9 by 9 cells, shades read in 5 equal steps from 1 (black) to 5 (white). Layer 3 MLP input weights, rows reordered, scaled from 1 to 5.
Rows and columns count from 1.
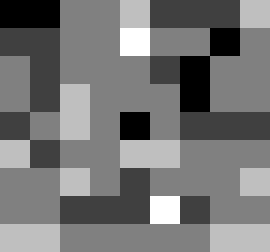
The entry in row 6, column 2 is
2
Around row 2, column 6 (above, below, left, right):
2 2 5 3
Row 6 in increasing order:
2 3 3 3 3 3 4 4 4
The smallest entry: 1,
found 6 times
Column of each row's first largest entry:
5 5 1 3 3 1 3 6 1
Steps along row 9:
same down same same same same up same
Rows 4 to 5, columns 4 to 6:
3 3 3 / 3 1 3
